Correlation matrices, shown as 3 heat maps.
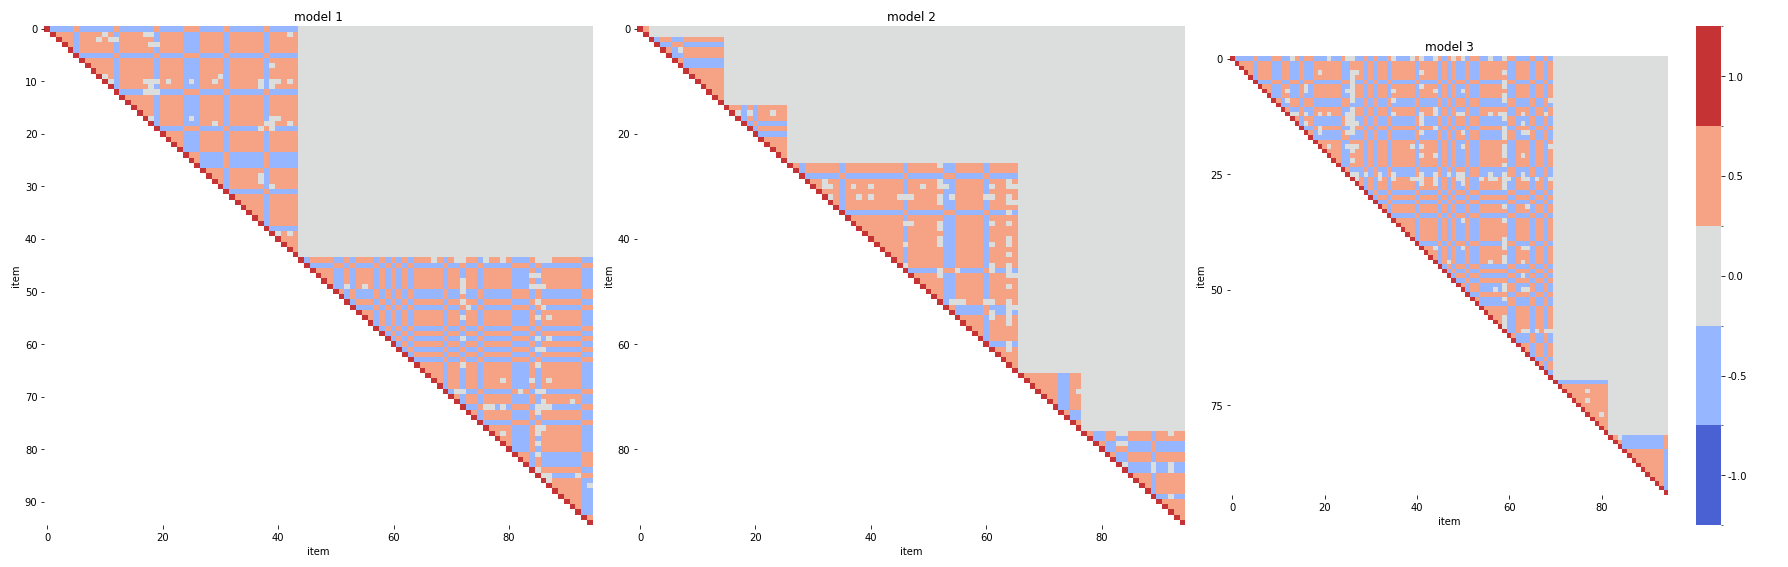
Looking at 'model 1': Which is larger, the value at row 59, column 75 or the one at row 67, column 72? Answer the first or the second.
the first
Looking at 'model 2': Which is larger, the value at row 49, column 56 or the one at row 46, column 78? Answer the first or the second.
the first
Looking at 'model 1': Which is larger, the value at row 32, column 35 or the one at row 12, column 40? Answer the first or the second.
the first
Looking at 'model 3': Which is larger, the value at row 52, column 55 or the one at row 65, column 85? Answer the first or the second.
the second
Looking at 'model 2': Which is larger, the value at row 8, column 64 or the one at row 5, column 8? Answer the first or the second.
the second
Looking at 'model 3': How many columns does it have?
95
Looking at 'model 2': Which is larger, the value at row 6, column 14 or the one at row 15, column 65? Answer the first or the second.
the second
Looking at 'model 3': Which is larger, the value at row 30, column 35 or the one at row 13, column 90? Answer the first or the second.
the first
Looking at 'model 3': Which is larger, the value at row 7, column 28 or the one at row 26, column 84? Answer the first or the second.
the first
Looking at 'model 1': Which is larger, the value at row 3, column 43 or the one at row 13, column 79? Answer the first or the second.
the first
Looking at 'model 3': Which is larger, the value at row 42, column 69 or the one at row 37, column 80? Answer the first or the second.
the first
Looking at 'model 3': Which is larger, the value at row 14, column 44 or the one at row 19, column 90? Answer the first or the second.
the second
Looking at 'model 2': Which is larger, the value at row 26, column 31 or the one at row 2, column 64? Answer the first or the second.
the first
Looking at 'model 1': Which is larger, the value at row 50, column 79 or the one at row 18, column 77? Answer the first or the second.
the second
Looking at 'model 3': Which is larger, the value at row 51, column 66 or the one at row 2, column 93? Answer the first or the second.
the first
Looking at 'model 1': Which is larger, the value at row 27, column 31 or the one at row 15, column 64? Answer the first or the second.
the second
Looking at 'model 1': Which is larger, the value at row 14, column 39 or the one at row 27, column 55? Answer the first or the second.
the first
